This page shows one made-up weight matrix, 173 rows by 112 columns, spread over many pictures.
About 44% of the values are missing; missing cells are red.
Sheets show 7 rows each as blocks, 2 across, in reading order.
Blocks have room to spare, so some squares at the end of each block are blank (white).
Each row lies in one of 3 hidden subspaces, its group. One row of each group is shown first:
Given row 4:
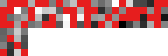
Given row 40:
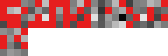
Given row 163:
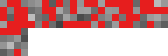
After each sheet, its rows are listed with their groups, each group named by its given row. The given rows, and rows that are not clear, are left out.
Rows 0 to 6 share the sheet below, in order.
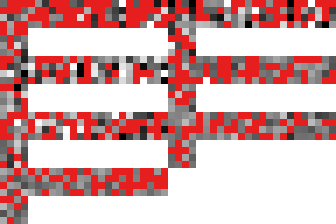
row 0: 40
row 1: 163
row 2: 4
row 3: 163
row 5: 4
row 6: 40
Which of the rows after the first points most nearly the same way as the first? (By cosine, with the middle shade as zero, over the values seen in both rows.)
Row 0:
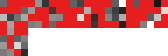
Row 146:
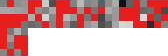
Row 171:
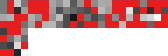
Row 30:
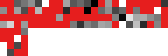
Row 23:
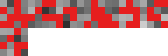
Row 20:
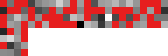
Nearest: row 23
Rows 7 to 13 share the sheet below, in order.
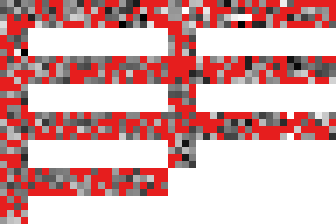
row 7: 40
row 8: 4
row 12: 4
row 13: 40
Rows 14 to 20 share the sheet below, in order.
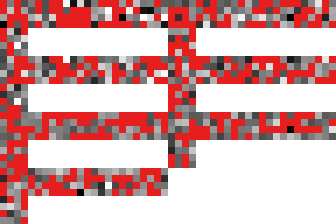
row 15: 40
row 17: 163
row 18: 40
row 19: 40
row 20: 163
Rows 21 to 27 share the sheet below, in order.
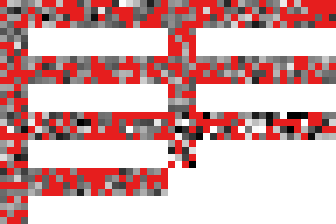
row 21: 40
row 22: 4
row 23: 4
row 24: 163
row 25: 4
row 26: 40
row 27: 163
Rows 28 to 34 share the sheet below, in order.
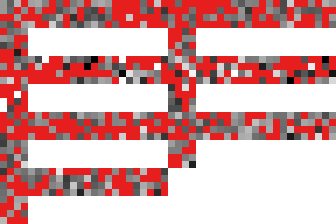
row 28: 40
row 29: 4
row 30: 4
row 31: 4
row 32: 40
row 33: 40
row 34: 163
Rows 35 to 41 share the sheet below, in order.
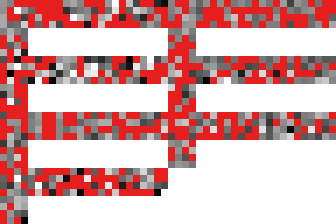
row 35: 4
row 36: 4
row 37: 40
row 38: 163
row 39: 40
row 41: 163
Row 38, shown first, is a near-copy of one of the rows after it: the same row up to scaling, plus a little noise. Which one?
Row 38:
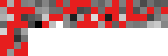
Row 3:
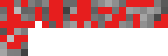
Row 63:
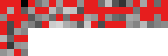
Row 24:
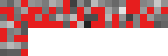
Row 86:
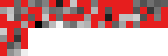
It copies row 86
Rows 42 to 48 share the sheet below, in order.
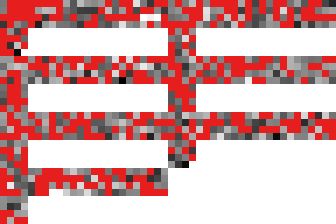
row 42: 40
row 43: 4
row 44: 4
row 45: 163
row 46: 40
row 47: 40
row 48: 163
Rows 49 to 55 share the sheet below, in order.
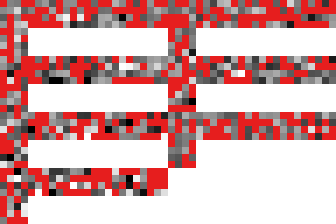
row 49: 4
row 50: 40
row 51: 163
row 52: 4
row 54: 40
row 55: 40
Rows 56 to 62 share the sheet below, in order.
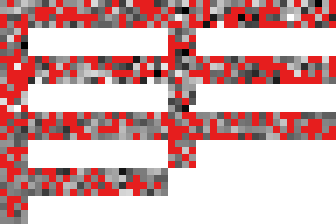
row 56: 4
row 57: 40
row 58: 40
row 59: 40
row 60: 4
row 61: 4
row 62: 40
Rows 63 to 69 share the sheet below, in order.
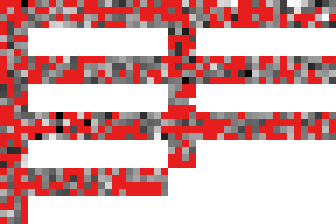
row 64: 40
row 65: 40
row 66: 4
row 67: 163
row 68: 40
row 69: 163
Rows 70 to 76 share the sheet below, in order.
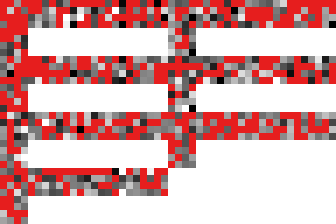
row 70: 4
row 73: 40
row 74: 4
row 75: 4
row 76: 4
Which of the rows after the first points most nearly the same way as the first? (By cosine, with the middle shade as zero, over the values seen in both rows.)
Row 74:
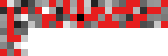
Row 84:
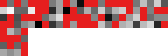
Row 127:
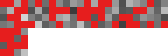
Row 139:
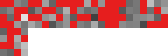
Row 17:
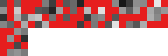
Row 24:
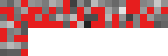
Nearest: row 139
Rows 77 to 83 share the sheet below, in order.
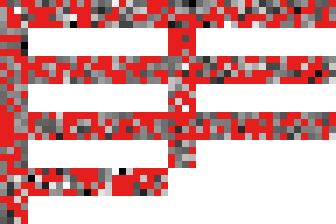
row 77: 4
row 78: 163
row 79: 4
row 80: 40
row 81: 163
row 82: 4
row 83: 4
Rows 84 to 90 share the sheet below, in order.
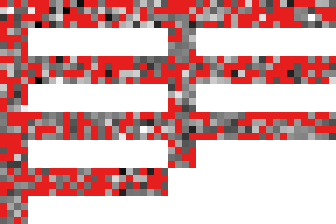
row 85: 40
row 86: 163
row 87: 163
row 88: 40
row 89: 4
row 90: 4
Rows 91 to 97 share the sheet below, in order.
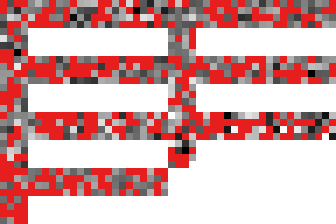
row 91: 40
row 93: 4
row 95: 163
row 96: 163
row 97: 40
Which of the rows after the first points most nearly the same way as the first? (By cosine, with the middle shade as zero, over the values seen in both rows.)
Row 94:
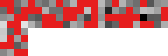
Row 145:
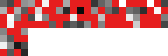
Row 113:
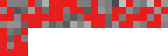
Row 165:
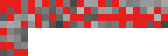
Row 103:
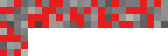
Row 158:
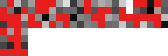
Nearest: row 103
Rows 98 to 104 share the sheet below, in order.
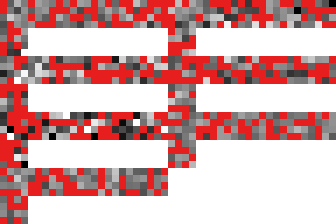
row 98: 40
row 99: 163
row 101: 163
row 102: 40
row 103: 163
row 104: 4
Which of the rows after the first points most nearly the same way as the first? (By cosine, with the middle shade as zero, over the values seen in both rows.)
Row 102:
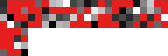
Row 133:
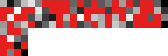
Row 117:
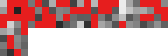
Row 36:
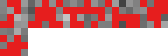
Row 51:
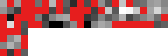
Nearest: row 51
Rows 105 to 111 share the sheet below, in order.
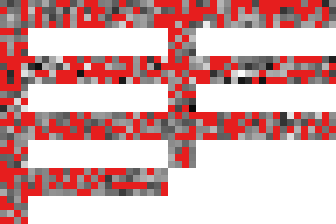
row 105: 4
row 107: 4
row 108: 4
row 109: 40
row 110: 4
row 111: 40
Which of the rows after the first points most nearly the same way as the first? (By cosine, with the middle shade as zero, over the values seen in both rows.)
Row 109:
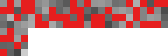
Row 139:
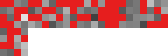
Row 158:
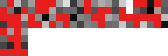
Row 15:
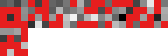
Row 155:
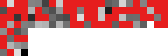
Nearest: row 158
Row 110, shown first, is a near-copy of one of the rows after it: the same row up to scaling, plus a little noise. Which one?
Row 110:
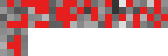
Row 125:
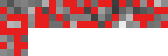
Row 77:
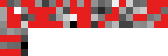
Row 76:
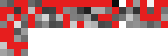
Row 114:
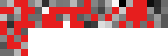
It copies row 76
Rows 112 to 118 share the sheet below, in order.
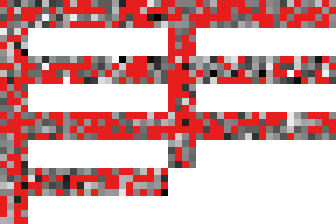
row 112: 40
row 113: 4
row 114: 4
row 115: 40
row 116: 40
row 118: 4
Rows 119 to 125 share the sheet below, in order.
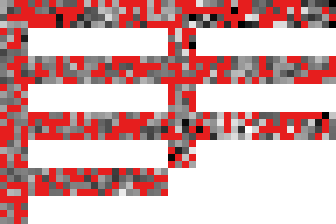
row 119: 163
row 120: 4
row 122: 40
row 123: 40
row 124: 163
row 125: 4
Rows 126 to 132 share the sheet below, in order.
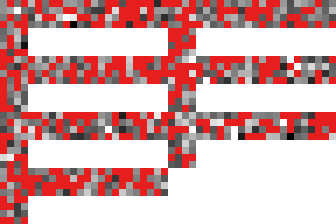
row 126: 4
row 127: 4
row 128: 40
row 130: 163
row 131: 4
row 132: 4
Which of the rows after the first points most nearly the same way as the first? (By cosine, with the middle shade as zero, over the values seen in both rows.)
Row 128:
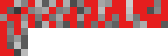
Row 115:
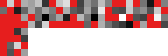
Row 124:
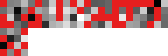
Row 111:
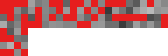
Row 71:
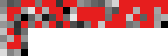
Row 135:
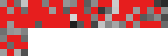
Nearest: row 115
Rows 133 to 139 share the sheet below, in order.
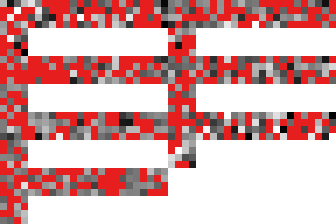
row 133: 4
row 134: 163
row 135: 4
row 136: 40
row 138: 163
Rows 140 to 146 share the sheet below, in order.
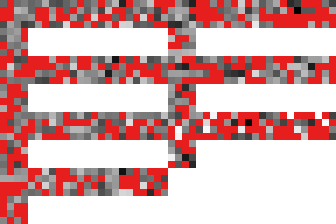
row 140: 40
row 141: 163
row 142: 163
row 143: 4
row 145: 4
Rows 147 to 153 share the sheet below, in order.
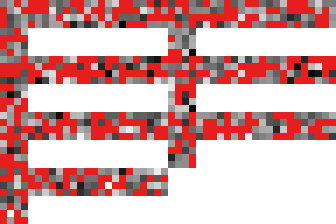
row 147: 4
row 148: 40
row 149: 163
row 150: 40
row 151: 163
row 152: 163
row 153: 163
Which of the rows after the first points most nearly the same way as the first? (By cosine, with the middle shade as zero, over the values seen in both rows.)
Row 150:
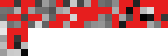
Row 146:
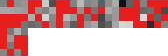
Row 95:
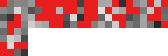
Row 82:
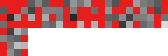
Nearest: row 95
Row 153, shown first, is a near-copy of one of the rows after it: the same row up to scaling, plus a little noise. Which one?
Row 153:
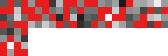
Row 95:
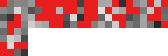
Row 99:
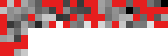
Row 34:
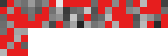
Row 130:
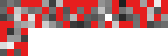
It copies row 130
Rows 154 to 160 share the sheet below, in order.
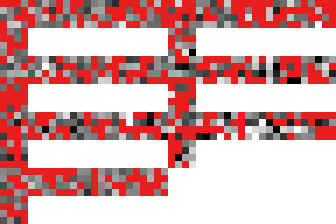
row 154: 4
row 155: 40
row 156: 4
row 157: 40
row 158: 40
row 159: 163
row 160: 163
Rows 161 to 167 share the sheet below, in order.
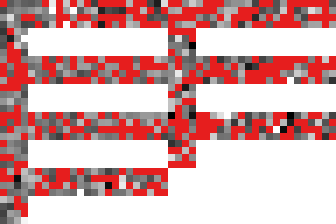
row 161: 163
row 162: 4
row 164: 4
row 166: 163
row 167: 163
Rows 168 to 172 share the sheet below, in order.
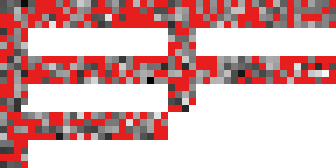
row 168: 163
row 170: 40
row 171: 40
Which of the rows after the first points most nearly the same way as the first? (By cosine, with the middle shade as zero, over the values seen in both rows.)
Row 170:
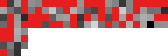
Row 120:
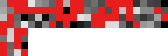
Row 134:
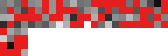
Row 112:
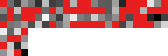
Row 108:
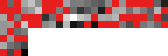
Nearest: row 134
